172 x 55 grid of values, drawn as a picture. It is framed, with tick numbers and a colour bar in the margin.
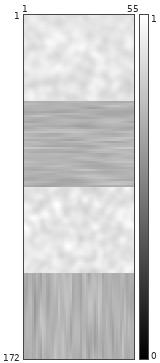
It is made of 4 by 1 panels. Panel 1,1: very high, blotchy, faint in contrast. Panel 2,1: high, streaked across, faint in contrast. Panel 3,1: very high, blotchy, faint in contrast. Panel 4,1: high, streaked downward, faint in contrast.
